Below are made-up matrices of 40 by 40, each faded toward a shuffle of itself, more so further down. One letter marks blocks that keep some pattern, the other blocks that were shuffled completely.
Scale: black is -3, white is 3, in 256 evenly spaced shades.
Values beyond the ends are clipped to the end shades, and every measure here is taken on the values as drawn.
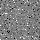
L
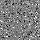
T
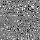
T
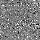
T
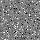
L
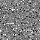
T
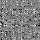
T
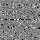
T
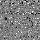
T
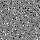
L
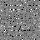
T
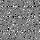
T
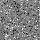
L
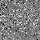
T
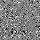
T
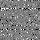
T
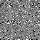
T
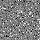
L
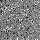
L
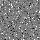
L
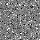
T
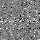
T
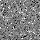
L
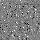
L
